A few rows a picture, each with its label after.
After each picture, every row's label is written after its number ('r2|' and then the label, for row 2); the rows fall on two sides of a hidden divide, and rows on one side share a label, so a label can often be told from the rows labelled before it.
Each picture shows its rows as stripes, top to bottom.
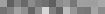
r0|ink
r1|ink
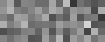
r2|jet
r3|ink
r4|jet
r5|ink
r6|jet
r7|ink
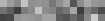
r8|ink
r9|jet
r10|jet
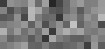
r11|jet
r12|jet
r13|jet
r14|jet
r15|ink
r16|jet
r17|jet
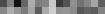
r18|jet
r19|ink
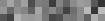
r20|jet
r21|ink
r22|jet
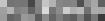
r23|ink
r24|ink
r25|jet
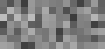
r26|jet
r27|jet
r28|ink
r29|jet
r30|jet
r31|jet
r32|ink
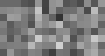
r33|jet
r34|jet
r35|jet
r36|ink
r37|jet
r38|ink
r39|ink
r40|jet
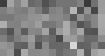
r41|jet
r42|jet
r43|ink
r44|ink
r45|ink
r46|jet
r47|jet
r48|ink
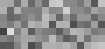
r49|ink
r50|ink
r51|ink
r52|ink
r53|jet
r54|ink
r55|ink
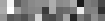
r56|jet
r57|jet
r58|jet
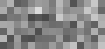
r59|ink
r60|ink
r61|ink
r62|ink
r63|jet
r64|ink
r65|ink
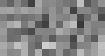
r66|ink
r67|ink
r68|jet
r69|jet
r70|ink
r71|ink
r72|ink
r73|ink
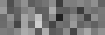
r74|jet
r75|jet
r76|jet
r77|jet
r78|ink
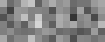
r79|ink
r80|ink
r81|ink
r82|ink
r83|jet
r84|ink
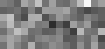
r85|ink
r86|jet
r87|jet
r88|jet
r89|ink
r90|jet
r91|jet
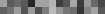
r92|jet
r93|jet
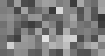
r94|ink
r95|ink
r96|jet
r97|jet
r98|jet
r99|ink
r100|ink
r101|jet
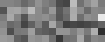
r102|jet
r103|jet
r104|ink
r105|jet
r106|jet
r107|jet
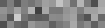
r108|ink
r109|ink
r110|jet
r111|jet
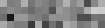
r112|ink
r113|ink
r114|jet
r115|jet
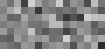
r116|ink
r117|jet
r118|ink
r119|ink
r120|jet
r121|ink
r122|jet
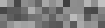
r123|ink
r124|jet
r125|jet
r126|jet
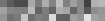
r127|ink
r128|ink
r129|ink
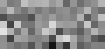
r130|ink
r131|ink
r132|ink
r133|ink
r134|ink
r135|ink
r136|jet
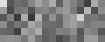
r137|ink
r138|ink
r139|jet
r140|jet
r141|jet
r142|jet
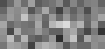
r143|jet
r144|jet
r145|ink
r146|ink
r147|jet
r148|jet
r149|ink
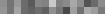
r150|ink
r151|jet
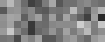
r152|jet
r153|jet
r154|jet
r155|ink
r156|ink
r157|jet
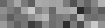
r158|ink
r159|jet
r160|ink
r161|jet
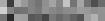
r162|ink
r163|ink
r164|jet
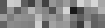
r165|ink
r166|ink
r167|ink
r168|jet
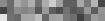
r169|ink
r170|jet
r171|ink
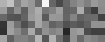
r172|ink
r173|ink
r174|jet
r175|jet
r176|jet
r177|jet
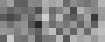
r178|ink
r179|ink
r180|ink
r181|ink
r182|ink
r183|ink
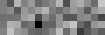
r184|ink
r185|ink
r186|jet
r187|jet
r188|jet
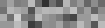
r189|jet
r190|ink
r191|ink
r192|ink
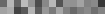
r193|jet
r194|ink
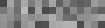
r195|jet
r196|jet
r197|ink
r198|jet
